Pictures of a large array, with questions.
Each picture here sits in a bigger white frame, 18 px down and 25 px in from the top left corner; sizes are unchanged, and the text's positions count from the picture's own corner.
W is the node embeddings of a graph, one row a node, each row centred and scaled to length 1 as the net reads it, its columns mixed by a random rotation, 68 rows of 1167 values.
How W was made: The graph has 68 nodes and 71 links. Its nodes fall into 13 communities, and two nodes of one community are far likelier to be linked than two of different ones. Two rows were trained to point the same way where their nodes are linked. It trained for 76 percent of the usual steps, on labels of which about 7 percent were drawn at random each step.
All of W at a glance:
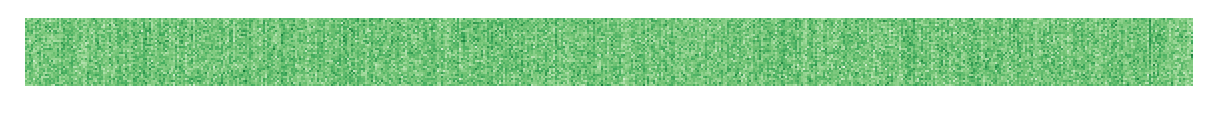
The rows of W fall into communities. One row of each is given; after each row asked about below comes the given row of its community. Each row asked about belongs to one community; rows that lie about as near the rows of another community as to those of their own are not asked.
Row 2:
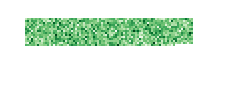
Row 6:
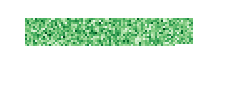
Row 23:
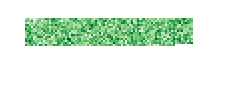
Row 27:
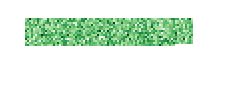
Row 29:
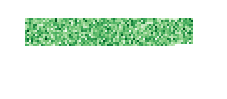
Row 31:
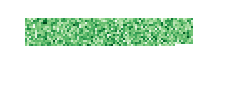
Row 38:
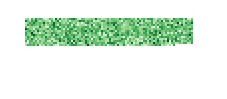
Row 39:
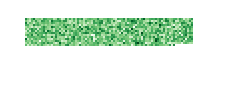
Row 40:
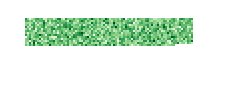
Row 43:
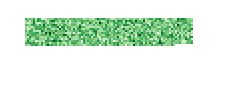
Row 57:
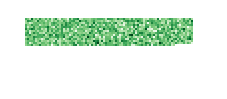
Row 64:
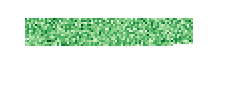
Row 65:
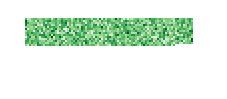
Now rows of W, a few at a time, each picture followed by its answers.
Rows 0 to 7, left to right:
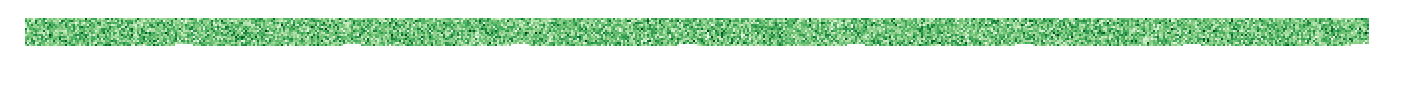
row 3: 2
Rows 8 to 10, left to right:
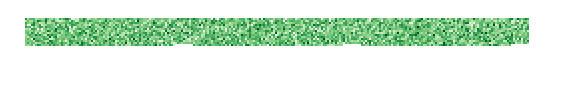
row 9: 31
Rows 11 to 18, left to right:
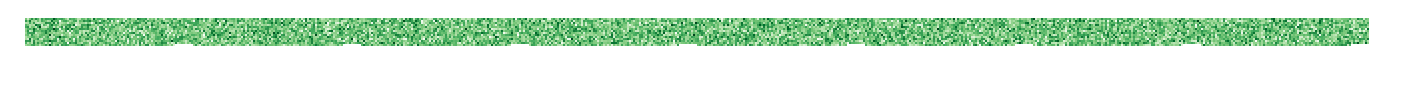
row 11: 64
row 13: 27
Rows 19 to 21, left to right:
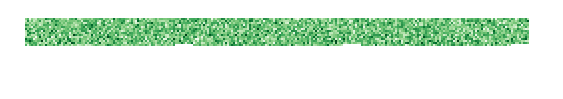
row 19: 23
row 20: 64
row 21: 57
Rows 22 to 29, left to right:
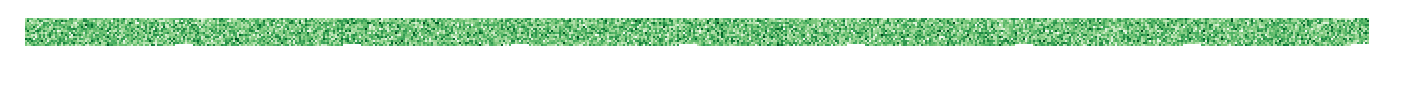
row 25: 39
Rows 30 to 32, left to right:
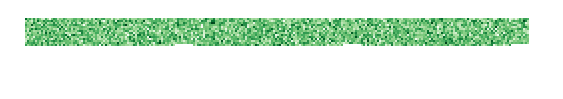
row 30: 43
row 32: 23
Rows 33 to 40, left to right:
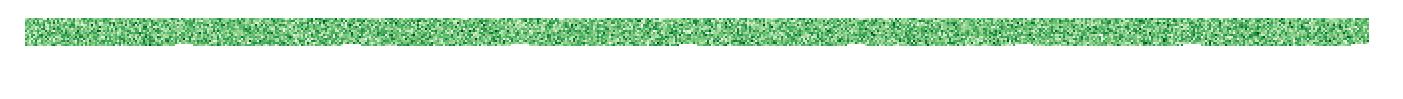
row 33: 38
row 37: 38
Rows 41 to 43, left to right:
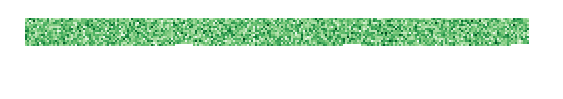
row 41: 27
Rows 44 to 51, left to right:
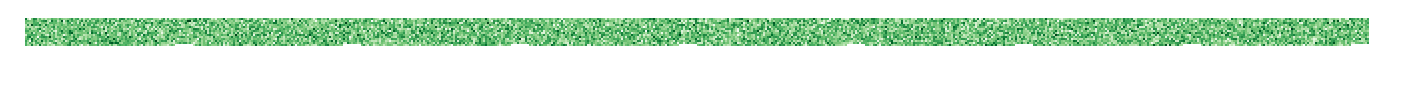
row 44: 23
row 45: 64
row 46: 38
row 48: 29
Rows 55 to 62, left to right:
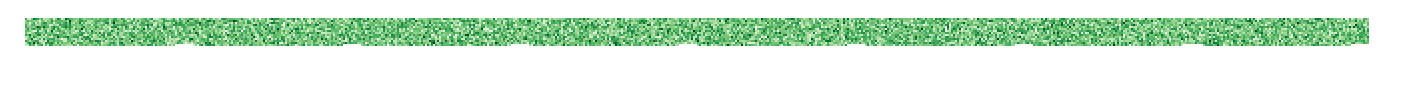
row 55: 40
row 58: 65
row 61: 43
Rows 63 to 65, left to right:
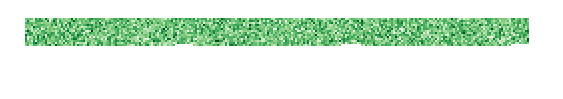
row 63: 6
